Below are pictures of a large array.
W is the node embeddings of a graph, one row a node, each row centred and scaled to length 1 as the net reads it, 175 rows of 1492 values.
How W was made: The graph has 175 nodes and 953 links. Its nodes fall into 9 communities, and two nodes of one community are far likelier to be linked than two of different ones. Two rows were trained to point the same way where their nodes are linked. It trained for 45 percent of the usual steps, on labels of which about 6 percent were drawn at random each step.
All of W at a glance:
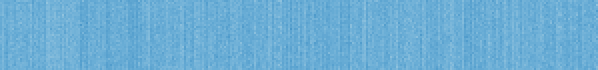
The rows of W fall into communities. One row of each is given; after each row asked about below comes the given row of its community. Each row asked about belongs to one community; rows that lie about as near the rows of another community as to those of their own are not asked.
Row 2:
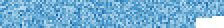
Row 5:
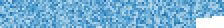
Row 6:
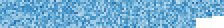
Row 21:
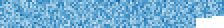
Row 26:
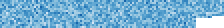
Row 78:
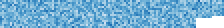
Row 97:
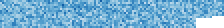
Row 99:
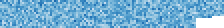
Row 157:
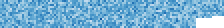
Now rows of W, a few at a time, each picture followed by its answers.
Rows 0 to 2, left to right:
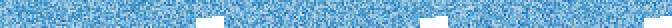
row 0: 2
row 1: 78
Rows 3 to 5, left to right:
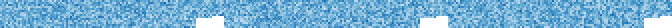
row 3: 2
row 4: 157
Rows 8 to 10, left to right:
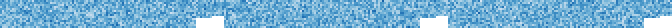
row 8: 26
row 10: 5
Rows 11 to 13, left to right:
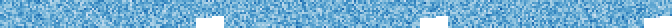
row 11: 21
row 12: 26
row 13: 78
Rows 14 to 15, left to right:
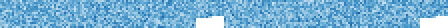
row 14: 5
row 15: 5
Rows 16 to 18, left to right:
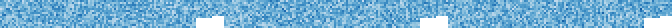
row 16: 2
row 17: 97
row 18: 21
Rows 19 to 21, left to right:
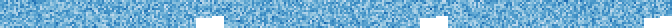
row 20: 78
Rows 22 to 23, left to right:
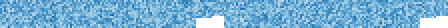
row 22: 99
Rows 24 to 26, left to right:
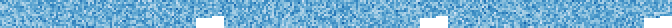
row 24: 97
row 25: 99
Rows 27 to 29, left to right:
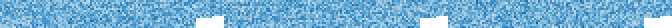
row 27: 6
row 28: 2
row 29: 21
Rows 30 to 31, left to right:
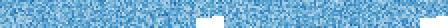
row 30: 157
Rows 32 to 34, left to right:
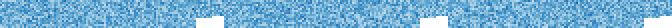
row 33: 2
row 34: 78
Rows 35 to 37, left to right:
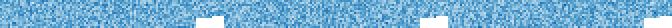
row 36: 2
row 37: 21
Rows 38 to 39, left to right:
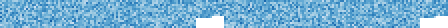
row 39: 5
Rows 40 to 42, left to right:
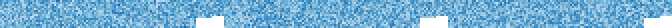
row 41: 2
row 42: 99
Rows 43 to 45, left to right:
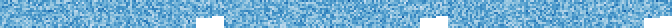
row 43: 78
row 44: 2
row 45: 5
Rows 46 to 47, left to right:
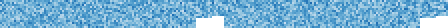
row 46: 97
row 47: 99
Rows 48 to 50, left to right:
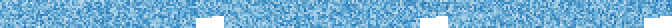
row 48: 78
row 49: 26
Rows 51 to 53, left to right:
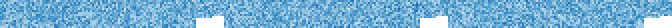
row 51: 21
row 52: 157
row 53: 26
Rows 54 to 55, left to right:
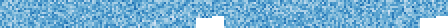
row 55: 2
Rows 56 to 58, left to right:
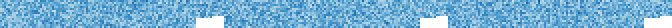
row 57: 157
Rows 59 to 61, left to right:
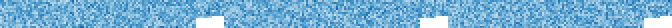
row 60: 78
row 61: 21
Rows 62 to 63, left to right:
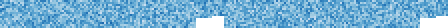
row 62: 6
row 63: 21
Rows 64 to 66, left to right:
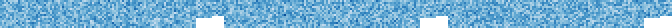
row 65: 78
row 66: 2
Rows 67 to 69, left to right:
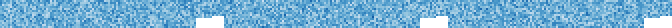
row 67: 21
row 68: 2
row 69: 157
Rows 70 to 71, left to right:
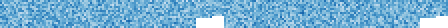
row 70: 157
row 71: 5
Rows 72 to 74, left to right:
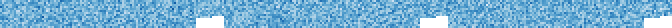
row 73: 157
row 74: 5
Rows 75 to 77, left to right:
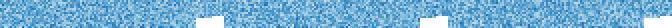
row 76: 6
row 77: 21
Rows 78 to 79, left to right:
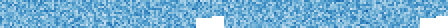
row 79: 99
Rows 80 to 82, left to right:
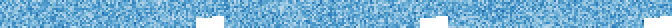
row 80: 21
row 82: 6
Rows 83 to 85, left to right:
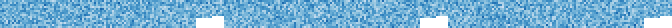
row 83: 2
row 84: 99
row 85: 157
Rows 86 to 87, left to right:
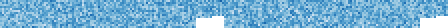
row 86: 97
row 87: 6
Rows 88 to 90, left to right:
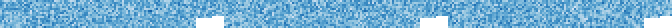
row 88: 6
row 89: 97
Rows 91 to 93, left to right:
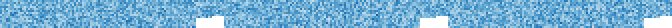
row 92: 6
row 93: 5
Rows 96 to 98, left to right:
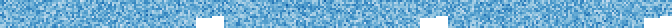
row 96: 5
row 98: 78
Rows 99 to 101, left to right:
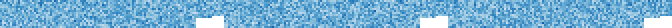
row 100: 6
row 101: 97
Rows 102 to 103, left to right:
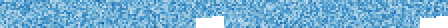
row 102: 6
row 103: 97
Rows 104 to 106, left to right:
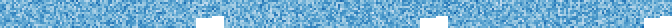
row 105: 5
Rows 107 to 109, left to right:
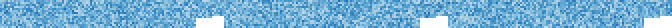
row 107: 6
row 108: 157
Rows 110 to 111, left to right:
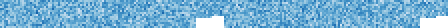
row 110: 6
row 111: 2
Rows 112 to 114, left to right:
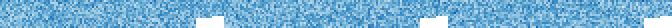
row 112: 157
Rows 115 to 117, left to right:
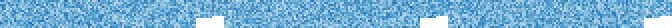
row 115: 157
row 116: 5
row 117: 5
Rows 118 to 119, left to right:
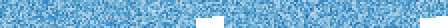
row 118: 157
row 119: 21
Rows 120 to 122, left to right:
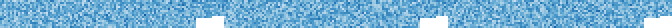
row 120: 6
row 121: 5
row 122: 26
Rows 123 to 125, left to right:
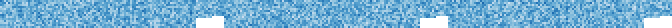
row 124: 157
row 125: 99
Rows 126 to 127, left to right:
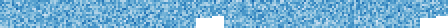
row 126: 21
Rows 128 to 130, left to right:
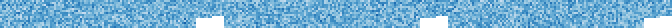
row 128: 157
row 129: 6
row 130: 5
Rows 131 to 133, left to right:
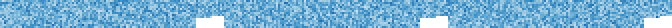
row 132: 78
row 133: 26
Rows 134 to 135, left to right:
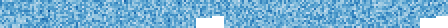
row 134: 6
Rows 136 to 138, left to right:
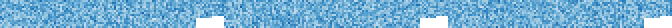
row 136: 6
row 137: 157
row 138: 6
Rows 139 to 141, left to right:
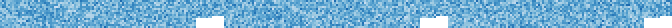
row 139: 2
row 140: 2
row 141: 97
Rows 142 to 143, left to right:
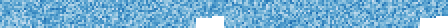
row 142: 6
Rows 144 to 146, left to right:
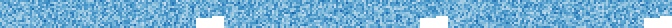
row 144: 157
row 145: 99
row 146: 157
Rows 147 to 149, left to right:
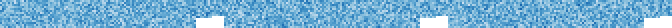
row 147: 78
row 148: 21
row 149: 97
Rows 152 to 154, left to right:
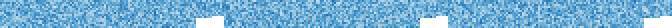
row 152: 6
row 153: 157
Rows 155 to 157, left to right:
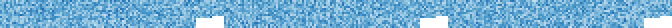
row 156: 78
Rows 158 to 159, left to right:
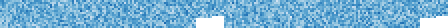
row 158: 26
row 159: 21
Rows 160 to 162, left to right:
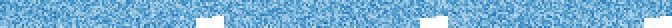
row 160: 99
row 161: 78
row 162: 97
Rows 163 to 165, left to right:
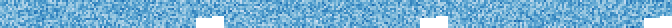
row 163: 2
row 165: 5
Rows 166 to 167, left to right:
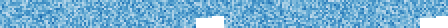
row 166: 78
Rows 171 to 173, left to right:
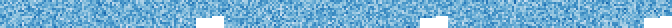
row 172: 5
